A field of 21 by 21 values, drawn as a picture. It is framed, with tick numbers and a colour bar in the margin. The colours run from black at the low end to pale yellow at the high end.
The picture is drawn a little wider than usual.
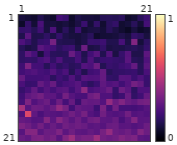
There is an overall slope up to the bottom. Fine speckle covers the field. On average the colour sits 20% of the way up the scale.
